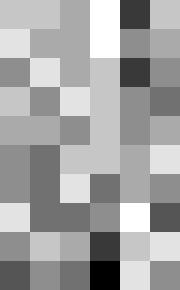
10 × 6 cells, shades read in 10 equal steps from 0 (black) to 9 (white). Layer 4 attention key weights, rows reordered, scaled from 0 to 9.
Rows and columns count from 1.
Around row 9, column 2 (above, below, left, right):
4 5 5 6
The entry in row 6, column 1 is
5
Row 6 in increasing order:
4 5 6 7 7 8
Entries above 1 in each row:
6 6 6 6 6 6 6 6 6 5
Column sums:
59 56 60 57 55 57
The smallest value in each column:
3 4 4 0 2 3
